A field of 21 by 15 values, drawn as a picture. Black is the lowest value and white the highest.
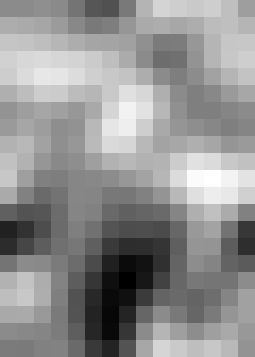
There are no lone odd cells. The field is mottled with small blotches. The ninth with the lowest average is the bottom middle.
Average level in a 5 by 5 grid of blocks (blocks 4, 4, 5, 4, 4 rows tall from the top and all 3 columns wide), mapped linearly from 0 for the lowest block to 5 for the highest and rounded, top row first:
4 3 3 3 4 / 4 4 5 3 3 / 3 3 3 4 5 / 2 2 0 2 2 / 3 1 1 3 3
